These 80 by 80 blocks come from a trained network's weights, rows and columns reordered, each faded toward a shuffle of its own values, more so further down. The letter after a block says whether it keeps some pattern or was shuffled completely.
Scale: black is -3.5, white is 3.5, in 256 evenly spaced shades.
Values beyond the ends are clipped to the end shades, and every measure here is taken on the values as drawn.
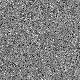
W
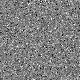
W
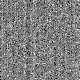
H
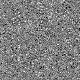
H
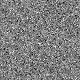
W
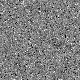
W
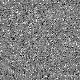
H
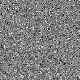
H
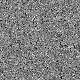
W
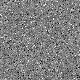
W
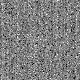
H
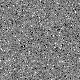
W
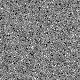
W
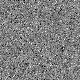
W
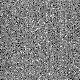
H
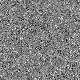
W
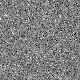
W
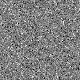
H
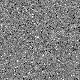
H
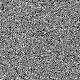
W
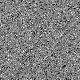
W
